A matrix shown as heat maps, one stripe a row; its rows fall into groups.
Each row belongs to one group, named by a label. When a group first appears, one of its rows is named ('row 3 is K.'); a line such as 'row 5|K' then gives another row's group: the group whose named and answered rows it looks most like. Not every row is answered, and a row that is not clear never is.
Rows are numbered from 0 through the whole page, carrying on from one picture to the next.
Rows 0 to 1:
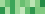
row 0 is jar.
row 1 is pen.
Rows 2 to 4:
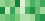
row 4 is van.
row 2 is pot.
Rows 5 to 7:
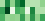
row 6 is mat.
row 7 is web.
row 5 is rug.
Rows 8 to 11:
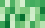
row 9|jar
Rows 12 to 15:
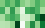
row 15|pot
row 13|pen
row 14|van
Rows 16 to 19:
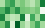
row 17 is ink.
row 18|web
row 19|mat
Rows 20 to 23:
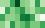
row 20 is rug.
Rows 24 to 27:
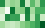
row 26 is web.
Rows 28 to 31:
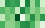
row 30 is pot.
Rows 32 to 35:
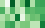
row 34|pot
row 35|jar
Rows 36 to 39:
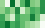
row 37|pot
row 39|ink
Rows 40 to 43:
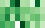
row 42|mat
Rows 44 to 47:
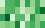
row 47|pot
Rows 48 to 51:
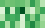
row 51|pen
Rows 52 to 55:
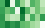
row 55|ink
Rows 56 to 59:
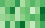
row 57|jar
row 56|pot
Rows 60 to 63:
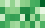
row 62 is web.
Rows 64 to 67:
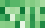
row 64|ink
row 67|pot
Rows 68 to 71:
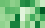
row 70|pot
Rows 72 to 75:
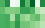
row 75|ink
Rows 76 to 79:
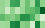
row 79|rug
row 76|rug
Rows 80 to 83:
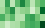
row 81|jar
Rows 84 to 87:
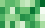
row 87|pen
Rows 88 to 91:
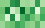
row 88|rug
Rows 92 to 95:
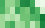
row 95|jar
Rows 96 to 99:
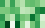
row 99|mat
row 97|van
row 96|pen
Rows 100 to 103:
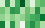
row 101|rug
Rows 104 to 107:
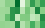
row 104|pot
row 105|rug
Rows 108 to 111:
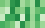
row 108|rug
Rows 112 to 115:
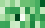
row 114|pot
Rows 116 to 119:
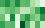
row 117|van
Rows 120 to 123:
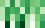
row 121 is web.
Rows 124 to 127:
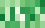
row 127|web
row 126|pen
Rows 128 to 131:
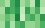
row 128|rug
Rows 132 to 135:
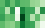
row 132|ink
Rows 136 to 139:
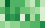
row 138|web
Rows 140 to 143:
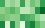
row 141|van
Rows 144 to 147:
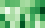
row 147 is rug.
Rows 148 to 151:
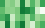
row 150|mat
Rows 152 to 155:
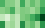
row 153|jar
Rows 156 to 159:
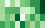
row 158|pot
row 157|van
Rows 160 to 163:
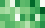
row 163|van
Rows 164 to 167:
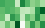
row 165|van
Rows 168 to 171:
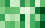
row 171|van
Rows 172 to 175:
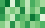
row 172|mat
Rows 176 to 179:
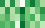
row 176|pen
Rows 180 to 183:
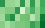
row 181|pot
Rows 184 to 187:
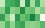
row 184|web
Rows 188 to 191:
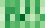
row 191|web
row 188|web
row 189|web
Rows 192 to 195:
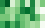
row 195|ink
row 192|mat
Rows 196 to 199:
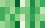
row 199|pot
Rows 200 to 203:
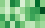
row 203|mat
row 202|pen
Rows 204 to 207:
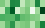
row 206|ink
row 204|rug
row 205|jar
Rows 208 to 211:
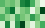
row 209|jar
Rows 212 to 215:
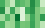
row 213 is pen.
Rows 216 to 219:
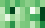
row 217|jar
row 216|mat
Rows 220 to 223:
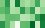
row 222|van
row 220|mat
